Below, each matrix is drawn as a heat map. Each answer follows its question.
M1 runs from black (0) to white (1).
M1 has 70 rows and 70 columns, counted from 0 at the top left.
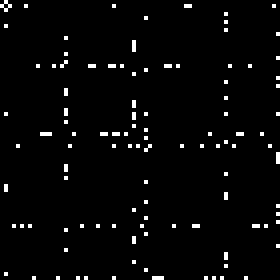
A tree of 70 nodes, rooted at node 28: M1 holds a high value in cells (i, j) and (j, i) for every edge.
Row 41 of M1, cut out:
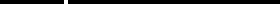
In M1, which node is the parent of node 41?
16
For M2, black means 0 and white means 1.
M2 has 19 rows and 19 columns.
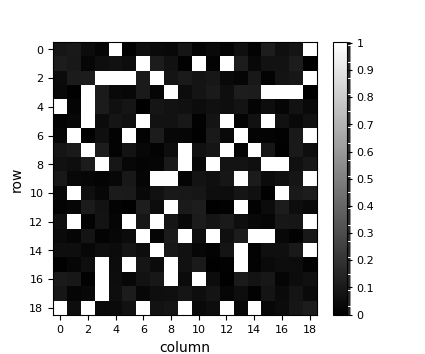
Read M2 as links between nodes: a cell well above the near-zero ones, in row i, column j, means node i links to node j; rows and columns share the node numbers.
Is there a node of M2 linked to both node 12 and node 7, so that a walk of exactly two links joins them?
no
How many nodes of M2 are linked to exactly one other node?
1
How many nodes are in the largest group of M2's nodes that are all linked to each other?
3
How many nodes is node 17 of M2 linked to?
1
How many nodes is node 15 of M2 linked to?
4
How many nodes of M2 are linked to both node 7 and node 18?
4
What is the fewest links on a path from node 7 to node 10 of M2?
3
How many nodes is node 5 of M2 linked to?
4
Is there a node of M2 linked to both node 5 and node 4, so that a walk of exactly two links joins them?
yes
